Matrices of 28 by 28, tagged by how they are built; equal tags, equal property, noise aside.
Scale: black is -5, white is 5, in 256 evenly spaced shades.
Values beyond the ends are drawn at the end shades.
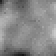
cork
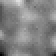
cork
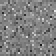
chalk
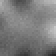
cork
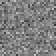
chalk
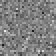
chalk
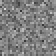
chalk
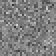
chalk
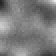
cork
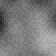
cork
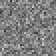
chalk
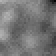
cork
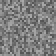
chalk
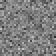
chalk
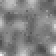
cork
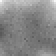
cork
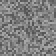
chalk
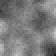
cork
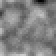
cork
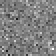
chalk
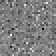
chalk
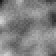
cork
